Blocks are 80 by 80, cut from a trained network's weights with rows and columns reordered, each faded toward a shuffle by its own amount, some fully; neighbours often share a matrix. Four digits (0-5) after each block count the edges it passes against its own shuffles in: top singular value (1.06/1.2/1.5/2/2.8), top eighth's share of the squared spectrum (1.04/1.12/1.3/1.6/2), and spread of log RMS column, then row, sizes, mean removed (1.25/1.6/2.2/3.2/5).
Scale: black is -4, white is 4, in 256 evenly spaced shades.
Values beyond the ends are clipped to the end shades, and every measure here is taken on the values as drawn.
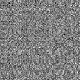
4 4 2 2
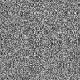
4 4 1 2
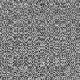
4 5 2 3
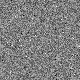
0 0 0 0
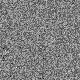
0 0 0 0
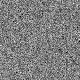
1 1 0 0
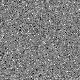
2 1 0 0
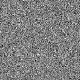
3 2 0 1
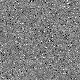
2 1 0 0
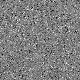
0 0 0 0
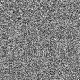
2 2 0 0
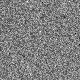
1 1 0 0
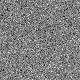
0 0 0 0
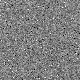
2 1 0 0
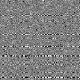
5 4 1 3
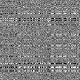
5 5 2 3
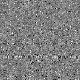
4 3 0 2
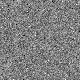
0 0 0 0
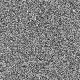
2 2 0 0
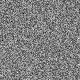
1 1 0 0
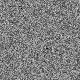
1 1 0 0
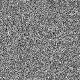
2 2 0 0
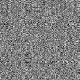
4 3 2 2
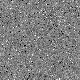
1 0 0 0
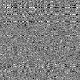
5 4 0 3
